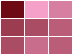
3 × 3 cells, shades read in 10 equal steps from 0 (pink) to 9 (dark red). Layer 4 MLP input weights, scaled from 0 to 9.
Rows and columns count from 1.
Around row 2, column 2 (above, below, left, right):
0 3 6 4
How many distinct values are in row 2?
3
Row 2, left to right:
6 5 4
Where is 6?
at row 2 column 1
